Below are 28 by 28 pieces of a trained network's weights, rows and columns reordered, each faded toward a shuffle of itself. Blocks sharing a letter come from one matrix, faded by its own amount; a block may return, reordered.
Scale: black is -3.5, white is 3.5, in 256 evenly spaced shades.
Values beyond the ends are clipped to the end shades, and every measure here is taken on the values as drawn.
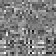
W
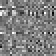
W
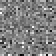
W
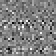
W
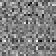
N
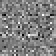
W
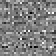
N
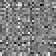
N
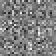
N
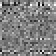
W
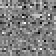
W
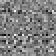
W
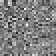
N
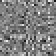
N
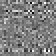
W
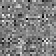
W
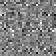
W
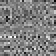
N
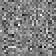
N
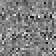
N
